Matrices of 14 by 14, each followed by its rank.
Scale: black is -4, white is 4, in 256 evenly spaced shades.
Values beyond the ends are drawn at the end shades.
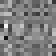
three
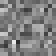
three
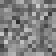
full rank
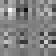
two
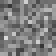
full rank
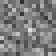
full rank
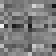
three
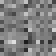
two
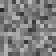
full rank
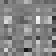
two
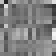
two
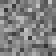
full rank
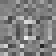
three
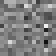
three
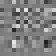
two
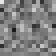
three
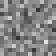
full rank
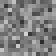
full rank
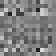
three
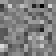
three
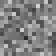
full rank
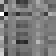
two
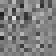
three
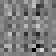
two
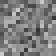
full rank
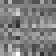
two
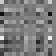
two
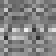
two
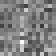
three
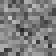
full rank
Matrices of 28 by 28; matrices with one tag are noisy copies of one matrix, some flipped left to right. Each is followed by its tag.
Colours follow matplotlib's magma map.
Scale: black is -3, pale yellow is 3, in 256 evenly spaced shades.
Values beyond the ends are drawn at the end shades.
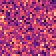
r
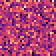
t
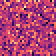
t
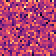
t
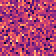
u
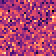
r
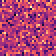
t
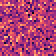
u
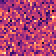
r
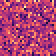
t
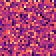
t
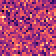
r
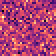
r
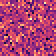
u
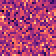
r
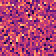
u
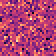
u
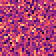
u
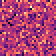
t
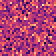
u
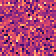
u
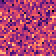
r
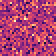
u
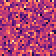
t
